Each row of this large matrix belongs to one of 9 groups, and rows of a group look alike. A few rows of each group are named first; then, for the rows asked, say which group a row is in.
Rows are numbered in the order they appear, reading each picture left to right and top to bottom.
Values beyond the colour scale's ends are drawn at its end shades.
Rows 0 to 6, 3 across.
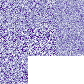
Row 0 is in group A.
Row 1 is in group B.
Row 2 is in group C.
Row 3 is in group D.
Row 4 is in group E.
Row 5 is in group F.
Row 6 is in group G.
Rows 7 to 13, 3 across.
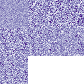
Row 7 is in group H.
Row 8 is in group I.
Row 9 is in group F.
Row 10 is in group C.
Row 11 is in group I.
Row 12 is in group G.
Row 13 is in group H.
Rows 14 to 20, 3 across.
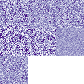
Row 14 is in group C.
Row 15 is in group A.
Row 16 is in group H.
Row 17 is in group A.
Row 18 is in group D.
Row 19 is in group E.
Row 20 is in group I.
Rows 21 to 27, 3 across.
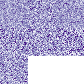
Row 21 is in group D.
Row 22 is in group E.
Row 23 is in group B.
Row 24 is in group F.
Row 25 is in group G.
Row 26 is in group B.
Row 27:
H
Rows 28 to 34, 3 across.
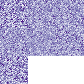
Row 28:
H
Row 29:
H
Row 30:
H
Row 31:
I
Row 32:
D
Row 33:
A
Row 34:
H
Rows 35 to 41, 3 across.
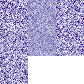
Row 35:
B
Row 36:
G
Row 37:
H
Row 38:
D
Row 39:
B
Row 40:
E
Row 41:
G
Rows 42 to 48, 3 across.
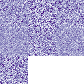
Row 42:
F
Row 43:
D
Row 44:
E
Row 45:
H
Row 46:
H
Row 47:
I
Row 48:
H
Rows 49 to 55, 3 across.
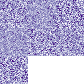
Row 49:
B
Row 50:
G
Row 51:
C
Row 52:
D
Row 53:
D
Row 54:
H
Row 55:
I
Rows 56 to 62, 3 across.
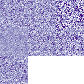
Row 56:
H
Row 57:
D
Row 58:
C
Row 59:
A
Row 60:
A
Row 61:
A
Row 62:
F
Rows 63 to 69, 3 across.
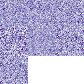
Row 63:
D
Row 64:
E
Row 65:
I
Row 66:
F
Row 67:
D
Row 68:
A
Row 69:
A
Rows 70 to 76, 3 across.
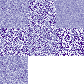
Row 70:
E
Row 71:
I
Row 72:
C
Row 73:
E
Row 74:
H
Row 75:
C
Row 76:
C
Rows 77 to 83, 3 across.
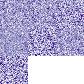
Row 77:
D
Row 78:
G
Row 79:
C
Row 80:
G
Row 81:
C
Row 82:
D
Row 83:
H
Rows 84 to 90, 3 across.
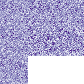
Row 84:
E
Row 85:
E
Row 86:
A
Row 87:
E
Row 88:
F
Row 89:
B
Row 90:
A
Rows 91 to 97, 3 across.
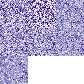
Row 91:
A
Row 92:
B
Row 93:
B
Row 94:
H
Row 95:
C
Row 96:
A
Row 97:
G
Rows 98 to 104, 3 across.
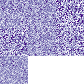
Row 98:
E
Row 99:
H
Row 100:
F
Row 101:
F
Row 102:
H
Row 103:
D
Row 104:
E
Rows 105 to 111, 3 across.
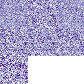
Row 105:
H
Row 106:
G
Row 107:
A
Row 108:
C
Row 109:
C
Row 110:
E
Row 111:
A
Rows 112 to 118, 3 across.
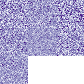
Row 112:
E
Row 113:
F
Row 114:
C
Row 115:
F
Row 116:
H
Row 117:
H
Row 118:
E
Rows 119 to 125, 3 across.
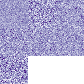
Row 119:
F
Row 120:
B
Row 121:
G
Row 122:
E
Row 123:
I
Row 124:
A
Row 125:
F
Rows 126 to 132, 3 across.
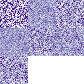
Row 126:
B
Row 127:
A
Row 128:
I
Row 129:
F
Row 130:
B
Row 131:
C
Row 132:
A
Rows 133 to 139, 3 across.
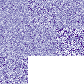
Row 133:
E
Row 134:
A
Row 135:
I
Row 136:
H
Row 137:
C
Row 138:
B
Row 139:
D
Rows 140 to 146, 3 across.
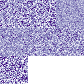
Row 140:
D
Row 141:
D
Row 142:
C
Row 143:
E
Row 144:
H
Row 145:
E
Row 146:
F
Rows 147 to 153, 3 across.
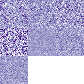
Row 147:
G
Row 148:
F
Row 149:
E
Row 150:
D
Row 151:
B
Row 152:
A
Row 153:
H
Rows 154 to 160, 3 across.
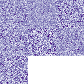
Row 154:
C
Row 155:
D
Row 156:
C
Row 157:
A
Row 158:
G
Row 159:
F
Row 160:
H
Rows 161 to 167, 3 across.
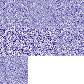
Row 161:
D
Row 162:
G
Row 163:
F
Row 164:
D
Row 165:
C
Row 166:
D
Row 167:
C
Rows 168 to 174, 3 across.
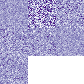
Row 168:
D
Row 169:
H
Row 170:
E
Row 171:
D
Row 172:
G
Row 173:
H
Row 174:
B
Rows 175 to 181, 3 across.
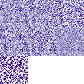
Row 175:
A
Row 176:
E
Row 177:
D
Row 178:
G
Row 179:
I
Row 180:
I
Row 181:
E
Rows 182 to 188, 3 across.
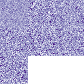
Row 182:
E
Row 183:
I
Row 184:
G
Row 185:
B
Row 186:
C
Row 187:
D
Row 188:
F
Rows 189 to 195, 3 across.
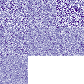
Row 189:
E
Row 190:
H
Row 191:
A
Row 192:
H
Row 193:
C
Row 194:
G
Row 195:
A
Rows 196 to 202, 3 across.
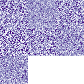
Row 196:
E
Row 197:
B
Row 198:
I
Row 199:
I
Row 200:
D
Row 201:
F
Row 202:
F
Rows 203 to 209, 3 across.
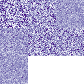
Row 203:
C
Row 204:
G
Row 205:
A
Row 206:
H
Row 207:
H
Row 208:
B
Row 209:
F
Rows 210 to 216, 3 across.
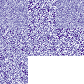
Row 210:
H
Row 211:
A
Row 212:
F
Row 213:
I
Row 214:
A
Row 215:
E
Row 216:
G
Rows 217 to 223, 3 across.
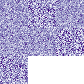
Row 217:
H
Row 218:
A
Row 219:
F
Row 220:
C
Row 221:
A
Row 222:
I
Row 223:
A
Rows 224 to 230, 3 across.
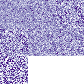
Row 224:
B
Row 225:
C
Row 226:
G
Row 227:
G
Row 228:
G
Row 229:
D
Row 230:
I
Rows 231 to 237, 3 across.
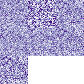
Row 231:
H
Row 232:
H
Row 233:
B
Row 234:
A
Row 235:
D
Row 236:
B
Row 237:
B
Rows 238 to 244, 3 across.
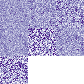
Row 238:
C
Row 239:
D
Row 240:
A
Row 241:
G
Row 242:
E
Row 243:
A
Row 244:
A
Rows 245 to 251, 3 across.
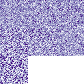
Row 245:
H
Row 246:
G
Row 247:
F
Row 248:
H
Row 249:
E
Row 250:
G
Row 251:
E
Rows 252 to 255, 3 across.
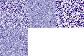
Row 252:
E
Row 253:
I
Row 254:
D
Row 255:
A
